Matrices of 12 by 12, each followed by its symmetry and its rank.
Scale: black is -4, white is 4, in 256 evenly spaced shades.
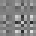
symmetric, rank one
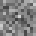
neither, full rank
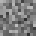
neither, full rank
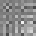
symmetric, rank two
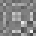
symmetric, rank two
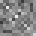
symmetric, full rank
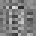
neither, rank two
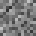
symmetric, full rank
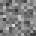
neither, full rank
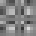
symmetric, rank one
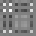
symmetric, rank one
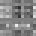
neither, rank two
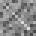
symmetric, full rank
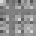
symmetric, rank two
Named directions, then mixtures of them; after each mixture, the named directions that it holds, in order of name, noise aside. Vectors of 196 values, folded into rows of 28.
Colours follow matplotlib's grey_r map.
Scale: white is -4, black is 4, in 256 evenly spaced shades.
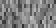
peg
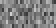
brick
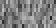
peg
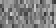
brick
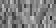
peg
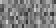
brick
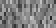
peg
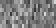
brick, peg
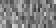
brick, peg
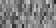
brick, peg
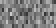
brick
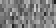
brick, peg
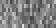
peg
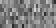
brick, peg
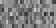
brick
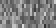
brick, peg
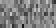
brick, peg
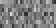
brick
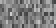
brick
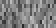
peg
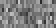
brick, peg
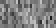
brick, peg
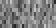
brick, peg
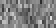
brick, peg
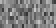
brick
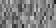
brick, peg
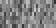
brick, peg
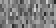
brick, peg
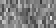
brick, peg
